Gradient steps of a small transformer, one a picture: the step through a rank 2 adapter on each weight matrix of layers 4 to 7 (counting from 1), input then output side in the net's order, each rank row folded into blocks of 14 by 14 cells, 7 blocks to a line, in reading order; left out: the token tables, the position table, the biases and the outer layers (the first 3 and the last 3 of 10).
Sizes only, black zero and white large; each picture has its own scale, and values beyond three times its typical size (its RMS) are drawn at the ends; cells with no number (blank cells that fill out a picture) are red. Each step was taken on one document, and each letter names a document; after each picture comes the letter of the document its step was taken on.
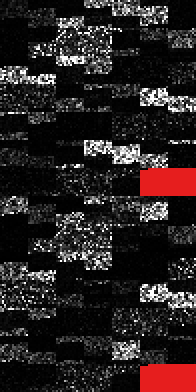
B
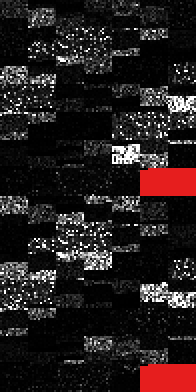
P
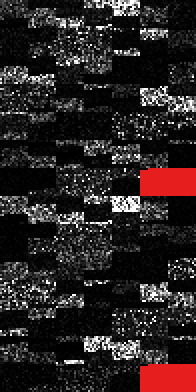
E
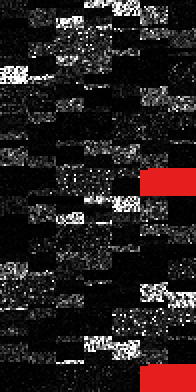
E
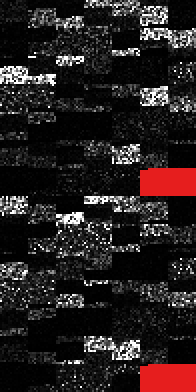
B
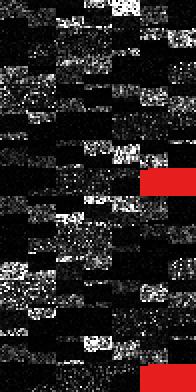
E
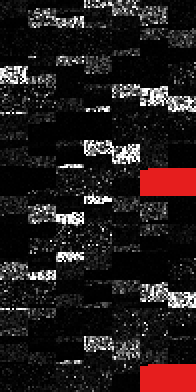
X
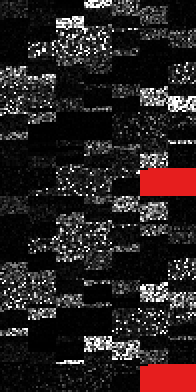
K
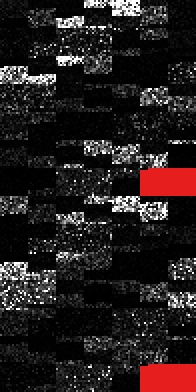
X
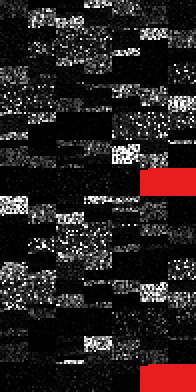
P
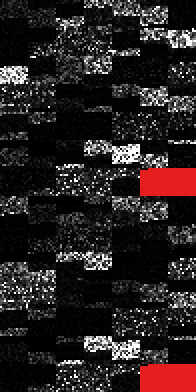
B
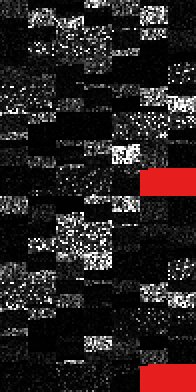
P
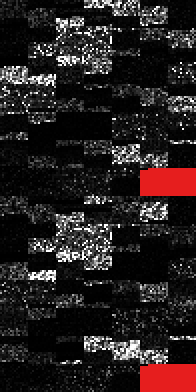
E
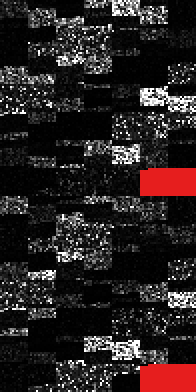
K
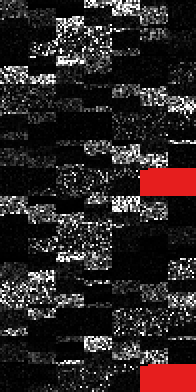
B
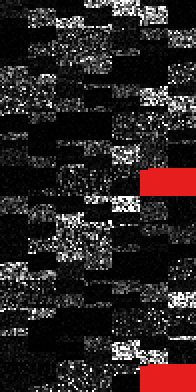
K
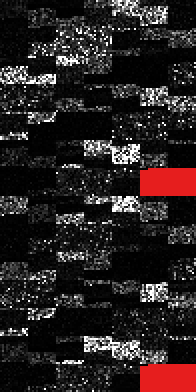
X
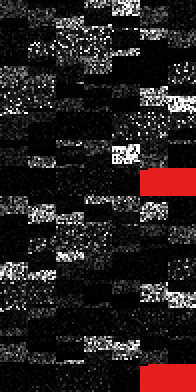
P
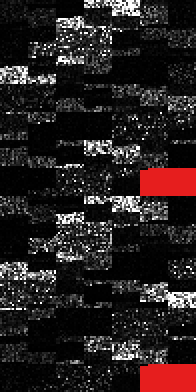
X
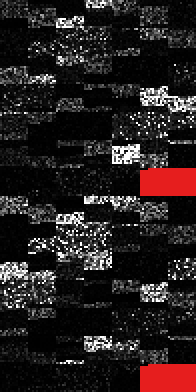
P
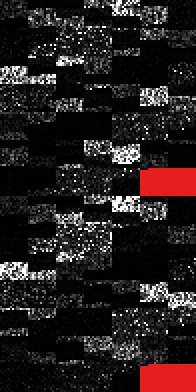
X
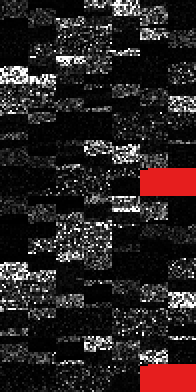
B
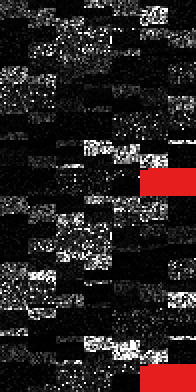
E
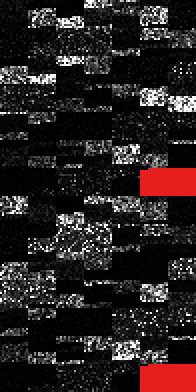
E
